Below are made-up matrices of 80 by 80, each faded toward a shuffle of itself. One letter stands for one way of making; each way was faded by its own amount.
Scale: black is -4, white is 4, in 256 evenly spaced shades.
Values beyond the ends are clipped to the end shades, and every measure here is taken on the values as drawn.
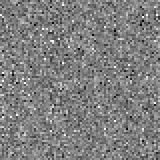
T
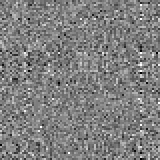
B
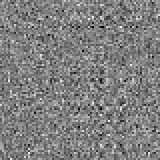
B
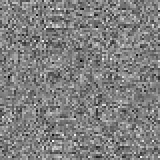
B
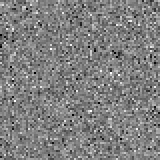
T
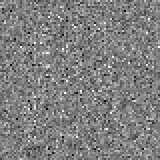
T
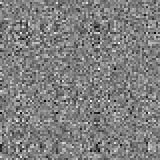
B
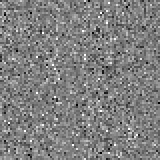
T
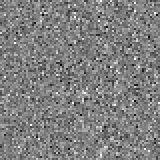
T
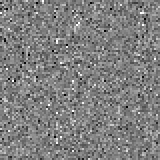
T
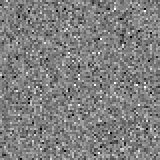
T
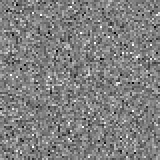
T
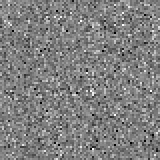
T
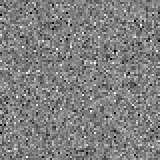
T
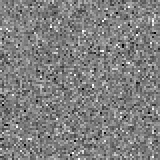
T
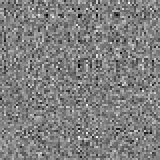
B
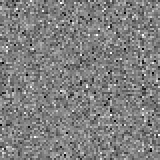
T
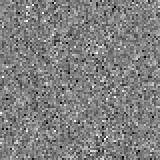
T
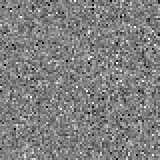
T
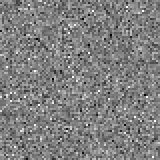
T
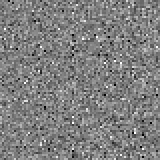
T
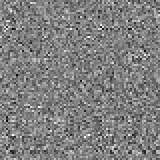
B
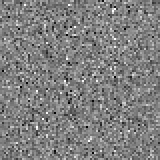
T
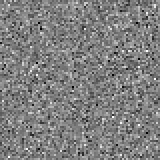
T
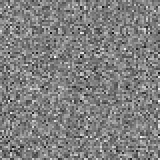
B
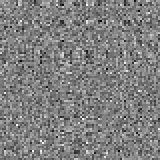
B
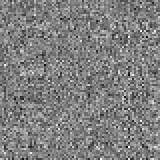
B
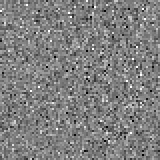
T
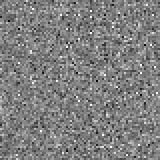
T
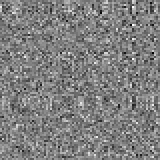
B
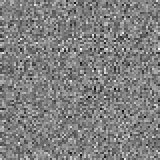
B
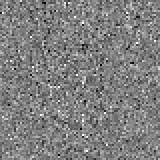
T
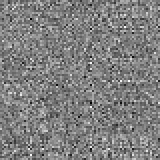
B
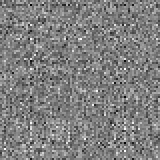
B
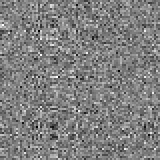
B
